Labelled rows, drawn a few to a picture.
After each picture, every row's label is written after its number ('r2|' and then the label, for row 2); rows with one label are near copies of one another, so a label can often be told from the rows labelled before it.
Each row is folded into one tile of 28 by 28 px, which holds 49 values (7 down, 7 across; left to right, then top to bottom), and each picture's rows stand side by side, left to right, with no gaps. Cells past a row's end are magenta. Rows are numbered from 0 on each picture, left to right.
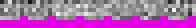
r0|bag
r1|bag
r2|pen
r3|pen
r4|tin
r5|tin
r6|bag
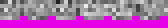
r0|bag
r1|tin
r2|bag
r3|pen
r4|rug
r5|tin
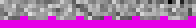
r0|tin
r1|pen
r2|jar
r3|tin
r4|tin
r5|pen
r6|bag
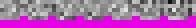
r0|jar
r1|rug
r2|tin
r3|tin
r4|jar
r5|bag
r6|bag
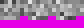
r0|bag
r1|tin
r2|tin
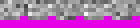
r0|rug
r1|pen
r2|tin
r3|pen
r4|tin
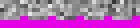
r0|jar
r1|pen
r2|tin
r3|rug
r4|bag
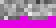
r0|tin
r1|pen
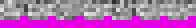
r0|rug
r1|pen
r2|tin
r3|pen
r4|bag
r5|pen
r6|pen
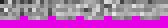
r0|bag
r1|bag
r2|pen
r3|jar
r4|pen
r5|pen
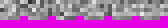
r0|jar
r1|bag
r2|tin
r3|rug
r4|pen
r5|pen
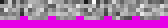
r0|bag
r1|jar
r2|pen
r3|bag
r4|tin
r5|pen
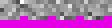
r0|jar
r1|tin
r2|tin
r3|tin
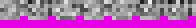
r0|jar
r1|bag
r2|rug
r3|jar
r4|rug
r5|bag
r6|bag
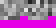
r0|tin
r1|bag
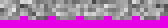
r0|jar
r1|tin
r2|pen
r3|pen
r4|jar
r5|rug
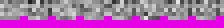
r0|pen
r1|bag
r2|rug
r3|jar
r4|bag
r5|tin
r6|bag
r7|bag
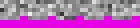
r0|jar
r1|pen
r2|tin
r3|rug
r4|pen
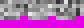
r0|rug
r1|pen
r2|bag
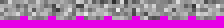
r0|rug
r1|rug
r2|jar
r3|pen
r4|bag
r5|tin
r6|rug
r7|pen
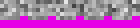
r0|jar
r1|pen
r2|rug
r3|rug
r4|jar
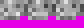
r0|rug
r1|rug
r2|rug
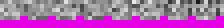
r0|rug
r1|tin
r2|rug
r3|tin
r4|jar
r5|rug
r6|bag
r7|bag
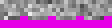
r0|tin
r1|pen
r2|rug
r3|tin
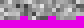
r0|rug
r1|tin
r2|jar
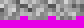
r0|jar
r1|jar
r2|rug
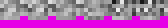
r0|jar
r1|jar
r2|jar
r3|rug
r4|bag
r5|bag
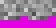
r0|tin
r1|tin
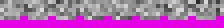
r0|rug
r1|jar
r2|bag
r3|tin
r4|tin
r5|rug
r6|jar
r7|bag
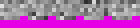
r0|pen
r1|tin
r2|tin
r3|bag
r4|pen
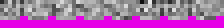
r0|bag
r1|rug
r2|jar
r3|jar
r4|tin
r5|bag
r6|bag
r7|tin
